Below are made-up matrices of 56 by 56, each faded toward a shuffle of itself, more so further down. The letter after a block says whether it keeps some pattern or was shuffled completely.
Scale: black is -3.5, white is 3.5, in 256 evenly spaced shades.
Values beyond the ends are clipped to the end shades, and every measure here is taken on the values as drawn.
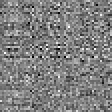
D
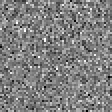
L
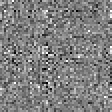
D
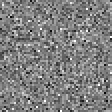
L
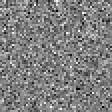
L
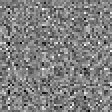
D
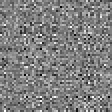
D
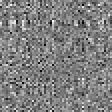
D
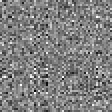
D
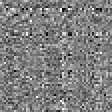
D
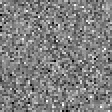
L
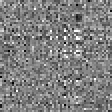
D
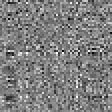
D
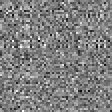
D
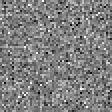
L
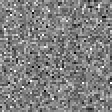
L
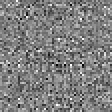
D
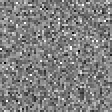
L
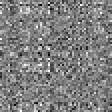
D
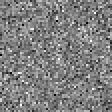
L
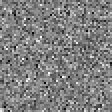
L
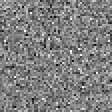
L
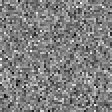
L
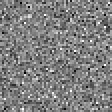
L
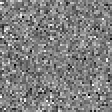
L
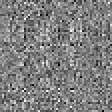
D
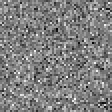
L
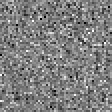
L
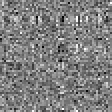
D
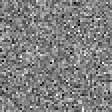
L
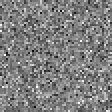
L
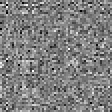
D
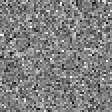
L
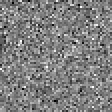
L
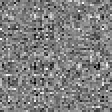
D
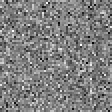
L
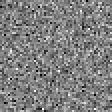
L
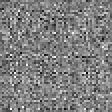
D
